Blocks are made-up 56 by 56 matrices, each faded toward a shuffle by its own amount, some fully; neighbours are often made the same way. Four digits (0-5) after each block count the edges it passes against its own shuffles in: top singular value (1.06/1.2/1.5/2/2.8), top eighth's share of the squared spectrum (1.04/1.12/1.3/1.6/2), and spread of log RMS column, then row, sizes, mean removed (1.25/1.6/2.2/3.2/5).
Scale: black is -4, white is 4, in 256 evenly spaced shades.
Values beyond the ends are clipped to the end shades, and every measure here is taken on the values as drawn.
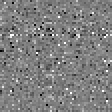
3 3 1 1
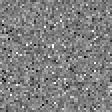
0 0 0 0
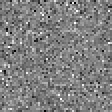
0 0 0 0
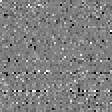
4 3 1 2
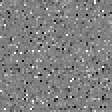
2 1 0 0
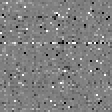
3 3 1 1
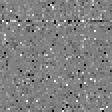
3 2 0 1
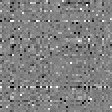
4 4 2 2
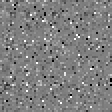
2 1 0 0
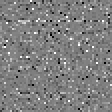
3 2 0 1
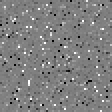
0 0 0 0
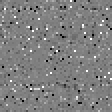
2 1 0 1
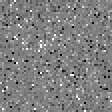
0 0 0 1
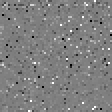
1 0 0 0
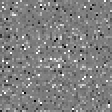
3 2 0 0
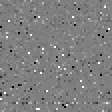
1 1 0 0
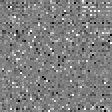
3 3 1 2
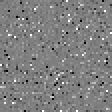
2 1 0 0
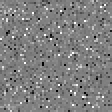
0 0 0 0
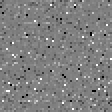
1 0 0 0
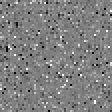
1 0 0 0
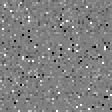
1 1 0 0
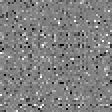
4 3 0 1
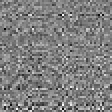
4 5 2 3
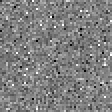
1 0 0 0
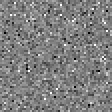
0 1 0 0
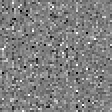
1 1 2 0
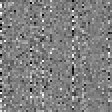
2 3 3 0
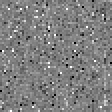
1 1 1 0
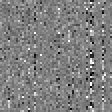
2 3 3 0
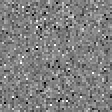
0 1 1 0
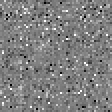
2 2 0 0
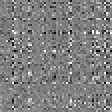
4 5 3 3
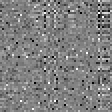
4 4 2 2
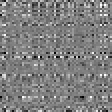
4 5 2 4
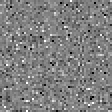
3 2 0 0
